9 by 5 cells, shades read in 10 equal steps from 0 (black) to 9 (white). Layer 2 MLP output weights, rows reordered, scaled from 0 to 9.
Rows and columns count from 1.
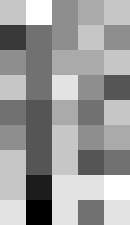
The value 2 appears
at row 2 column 1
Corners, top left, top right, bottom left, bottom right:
7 7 8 8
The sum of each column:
52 31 60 48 56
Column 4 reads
6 7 6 5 4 5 3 8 4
